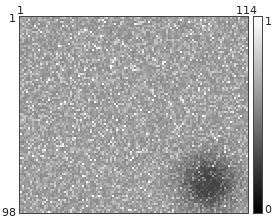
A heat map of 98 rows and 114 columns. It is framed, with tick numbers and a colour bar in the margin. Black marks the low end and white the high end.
The halves do not mirror each other. No single row or column stands out from its neighbours. The distribution is heavy-tailed on both sides. The ninth with the lowest average is the bottom right. One dip sinks in the bottom right.
